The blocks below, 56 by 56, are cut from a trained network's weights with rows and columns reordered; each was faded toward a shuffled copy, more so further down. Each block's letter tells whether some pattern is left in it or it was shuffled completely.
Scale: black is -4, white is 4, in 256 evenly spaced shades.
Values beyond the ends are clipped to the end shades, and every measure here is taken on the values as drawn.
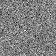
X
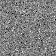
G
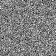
G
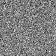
G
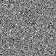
X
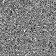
X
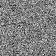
G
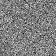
G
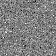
G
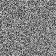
G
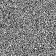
X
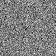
X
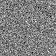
G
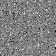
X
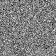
G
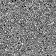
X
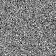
G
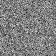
X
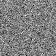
G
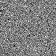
G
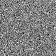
X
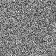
X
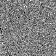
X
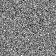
G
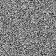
X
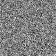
G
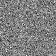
G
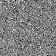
G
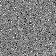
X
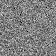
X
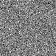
G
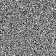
G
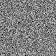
G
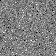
G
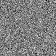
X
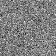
G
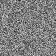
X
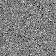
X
